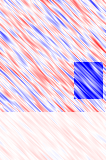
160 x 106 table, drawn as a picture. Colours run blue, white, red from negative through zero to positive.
The bottom part is calmer, past a seam about 70% of the way down. The ninth with the lowest average is the middle right. The values are skewed, with a long tail toward low values. In the middle right lies a patch that is lower than the rest.
